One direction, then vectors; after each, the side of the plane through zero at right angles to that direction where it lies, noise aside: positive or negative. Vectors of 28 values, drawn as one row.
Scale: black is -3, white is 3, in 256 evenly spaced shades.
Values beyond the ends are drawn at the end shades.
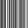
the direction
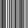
positive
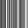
positive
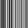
positive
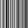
negative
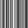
negative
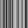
negative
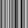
positive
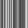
positive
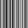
negative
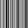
negative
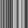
negative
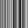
positive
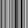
positive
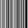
negative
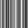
negative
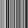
negative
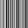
negative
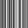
positive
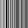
negative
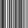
positive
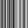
positive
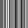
positive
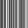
positive
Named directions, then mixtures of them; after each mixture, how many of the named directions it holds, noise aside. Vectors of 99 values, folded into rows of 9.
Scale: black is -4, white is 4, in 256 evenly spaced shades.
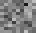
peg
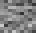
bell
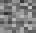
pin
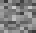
three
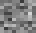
three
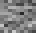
one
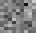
one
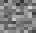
three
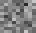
one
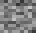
three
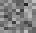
one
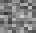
one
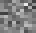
two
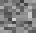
two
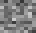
three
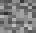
one
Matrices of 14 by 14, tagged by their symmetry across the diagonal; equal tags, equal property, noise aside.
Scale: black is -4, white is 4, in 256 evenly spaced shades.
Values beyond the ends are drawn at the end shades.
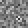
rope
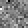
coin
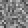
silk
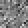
coin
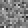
silk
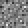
rope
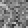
silk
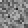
rope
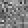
coin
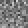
silk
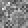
rope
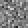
silk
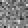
coin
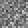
rope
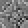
rope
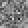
rope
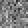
silk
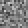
coin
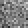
coin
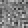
coin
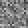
coin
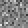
silk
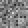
rope
